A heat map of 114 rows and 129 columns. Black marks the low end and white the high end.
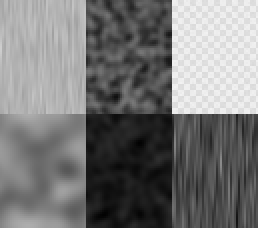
The table splits into 2 rows of 3 panels. Panel 1,1: high, streaked downward, faint in contrast. Panel 1,2: low, blotchy. Panel 1,3: very high, checkered, faint in contrast. Panel 2,1: middling, smooth. Panel 2,2: very low, blotchy, faint in contrast. Panel 2,3: low, streaked downward.
